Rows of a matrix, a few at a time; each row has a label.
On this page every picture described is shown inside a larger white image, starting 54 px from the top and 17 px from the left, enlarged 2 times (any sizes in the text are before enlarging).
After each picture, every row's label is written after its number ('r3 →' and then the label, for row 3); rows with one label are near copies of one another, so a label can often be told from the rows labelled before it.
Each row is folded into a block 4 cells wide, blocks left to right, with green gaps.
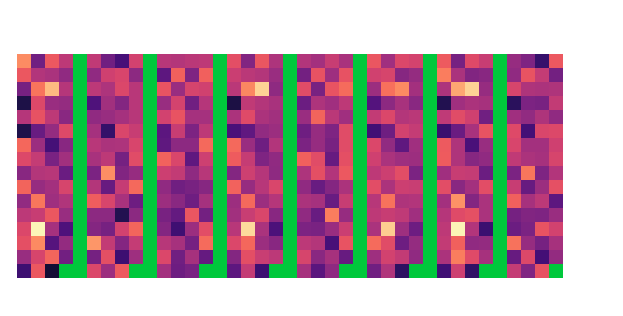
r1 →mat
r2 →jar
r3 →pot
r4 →mat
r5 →pot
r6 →mat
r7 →mat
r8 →jar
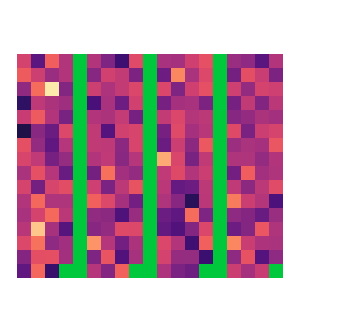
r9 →mat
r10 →jar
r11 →pot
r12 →jar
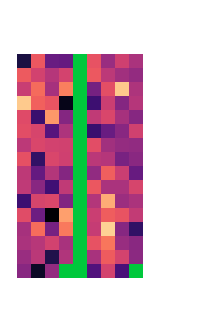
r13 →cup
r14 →mat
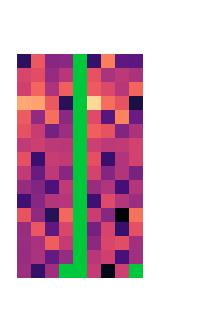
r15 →cup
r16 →cup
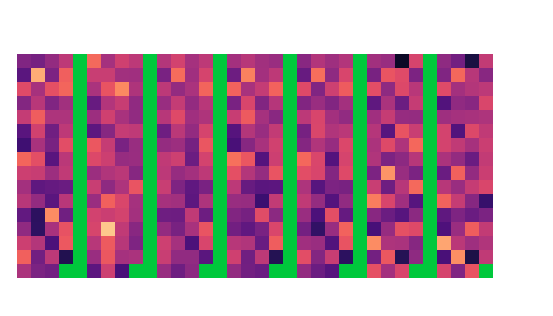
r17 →pot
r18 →mat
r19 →pot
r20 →pot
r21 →pot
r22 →jar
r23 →jar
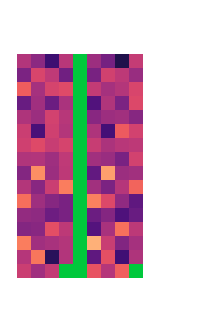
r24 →jar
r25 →jar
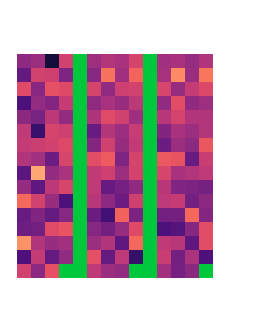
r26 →jar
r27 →pot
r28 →pot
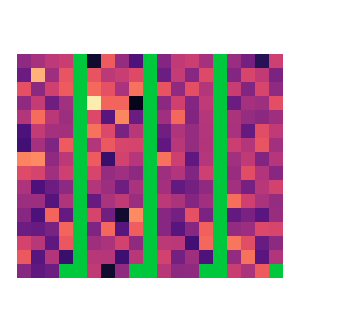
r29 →pot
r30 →cup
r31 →pot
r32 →jar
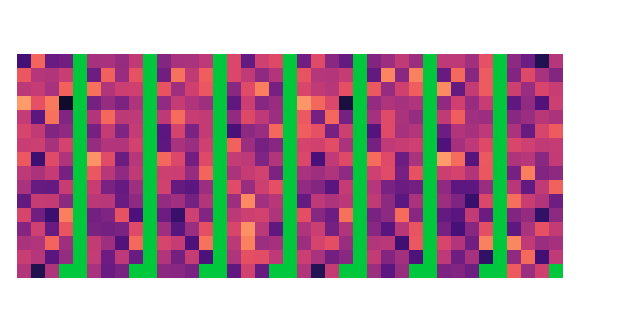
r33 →cup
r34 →pot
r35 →pot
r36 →mat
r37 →cup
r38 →pot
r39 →pot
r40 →jar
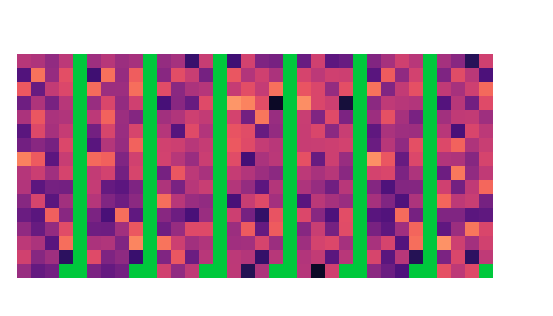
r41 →pot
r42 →pot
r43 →jar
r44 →cup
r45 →cup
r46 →pot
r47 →jar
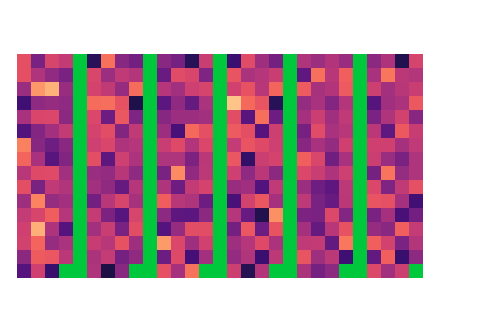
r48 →mat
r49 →cup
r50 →jar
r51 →cup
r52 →pot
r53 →jar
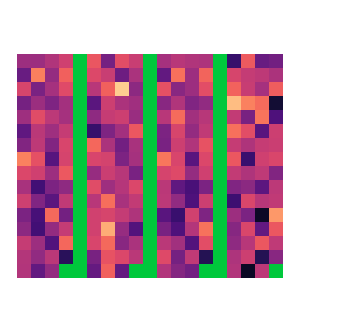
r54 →pot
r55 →mat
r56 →pot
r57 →cup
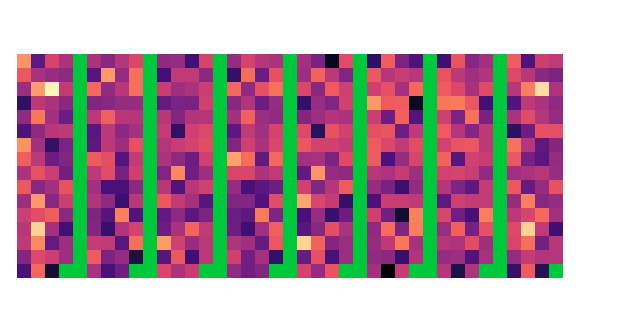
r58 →mat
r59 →pot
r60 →jar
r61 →pot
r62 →jar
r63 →cup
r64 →cup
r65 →mat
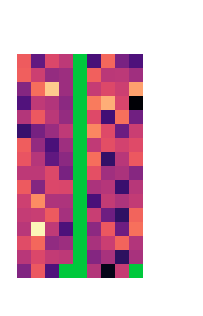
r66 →mat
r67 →cup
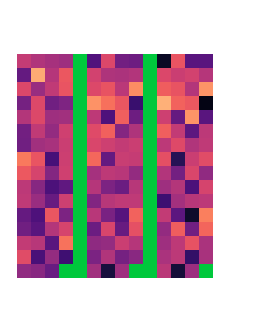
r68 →pot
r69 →cup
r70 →cup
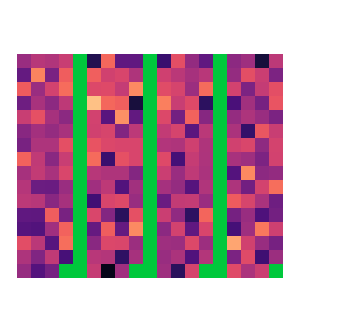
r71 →pot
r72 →cup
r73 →cup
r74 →jar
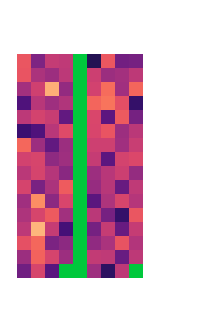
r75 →mat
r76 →cup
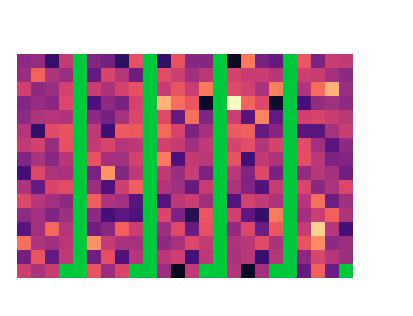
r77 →jar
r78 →jar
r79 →cup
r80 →cup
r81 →mat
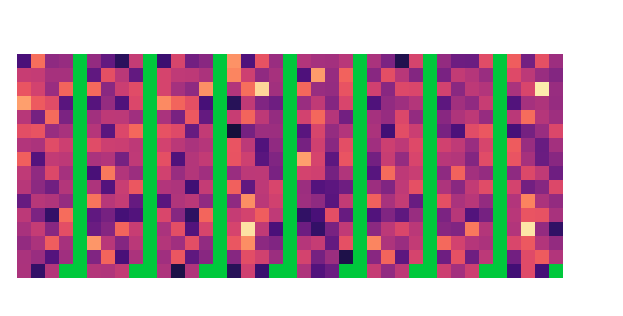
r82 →cup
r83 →jar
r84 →cup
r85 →mat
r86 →pot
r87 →jar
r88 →jar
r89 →mat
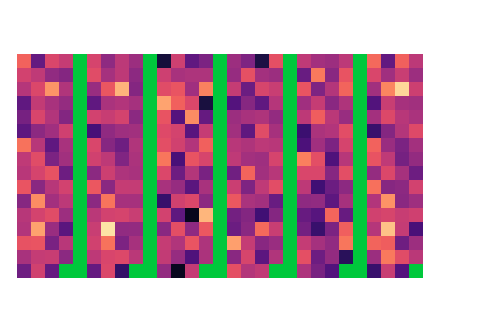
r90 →mat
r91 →mat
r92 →cup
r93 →jar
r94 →pot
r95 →mat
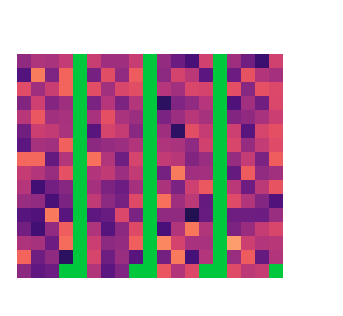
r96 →pot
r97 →pot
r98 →jar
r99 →jar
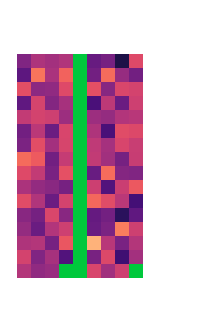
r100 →pot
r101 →jar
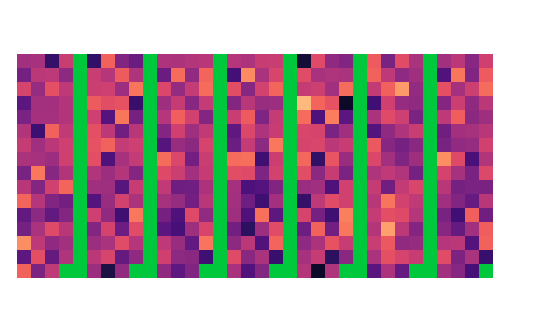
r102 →jar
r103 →cup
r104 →pot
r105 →pot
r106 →cup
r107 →mat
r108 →pot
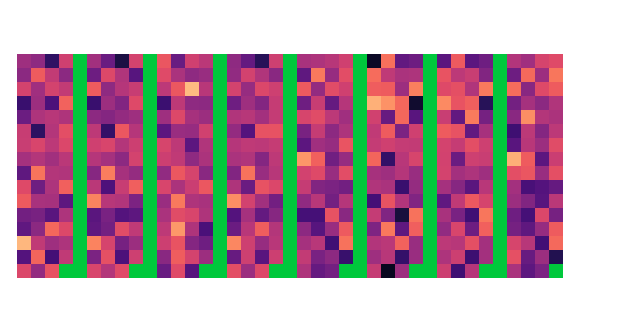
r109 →jar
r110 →jar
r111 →mat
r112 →jar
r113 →pot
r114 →cup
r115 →cup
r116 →pot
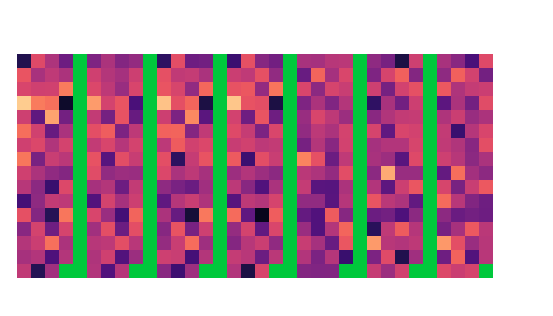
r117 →cup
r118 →cup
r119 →cup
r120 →cup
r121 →pot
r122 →jar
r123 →jar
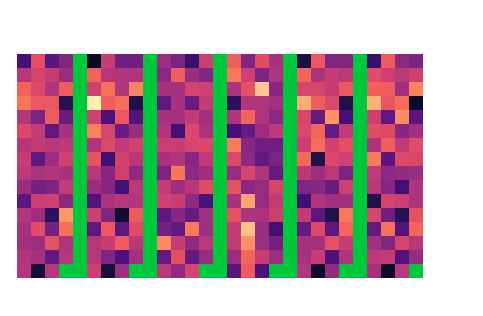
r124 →cup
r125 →cup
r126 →jar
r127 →mat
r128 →cup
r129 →cup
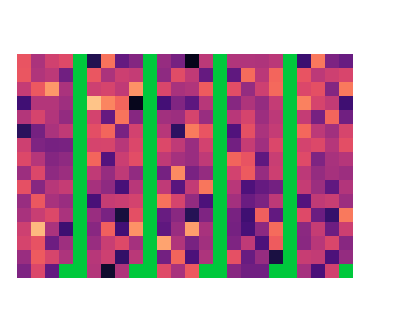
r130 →mat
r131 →cup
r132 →jar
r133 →pot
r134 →cup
